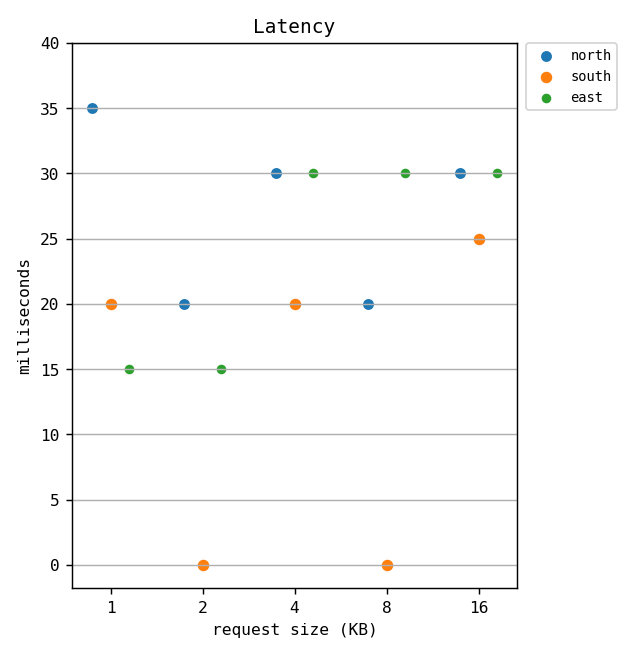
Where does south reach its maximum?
16
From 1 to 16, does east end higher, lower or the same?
higher
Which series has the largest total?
north
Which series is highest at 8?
east
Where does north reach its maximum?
1
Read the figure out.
Title: Latency
x-axis: request size (KB), ticks 1 2 4 8 16
y-axis: milliseconds, ticks 0 5 10 15 20 25 30 35 40
Legend: north, south, east
Values:
north: 35 20 30 20 30
south: 20 0 20 0 25
east: 15 15 30 30 30
